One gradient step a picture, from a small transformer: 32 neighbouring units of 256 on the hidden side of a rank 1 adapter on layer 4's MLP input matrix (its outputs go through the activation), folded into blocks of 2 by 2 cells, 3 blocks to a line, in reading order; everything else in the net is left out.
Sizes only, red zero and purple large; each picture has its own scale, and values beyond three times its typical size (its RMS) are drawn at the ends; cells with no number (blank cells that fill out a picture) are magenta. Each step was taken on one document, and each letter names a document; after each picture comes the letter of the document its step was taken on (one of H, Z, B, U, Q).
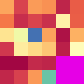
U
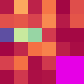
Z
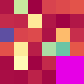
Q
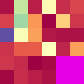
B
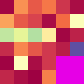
Z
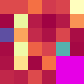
Q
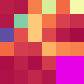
B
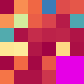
B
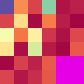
U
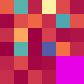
B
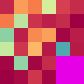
Q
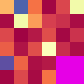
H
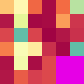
Z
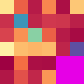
Z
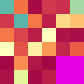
Z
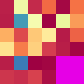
Q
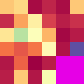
Z
